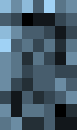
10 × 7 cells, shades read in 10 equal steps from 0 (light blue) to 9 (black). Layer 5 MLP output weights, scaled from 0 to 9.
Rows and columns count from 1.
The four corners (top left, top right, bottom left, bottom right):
1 3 4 8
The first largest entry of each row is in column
4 3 6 6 6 3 3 2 6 6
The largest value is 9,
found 2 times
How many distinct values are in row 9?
6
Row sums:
17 47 34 30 35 35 34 40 40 42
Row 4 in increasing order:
0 4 4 4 5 6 7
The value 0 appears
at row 1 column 5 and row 4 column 1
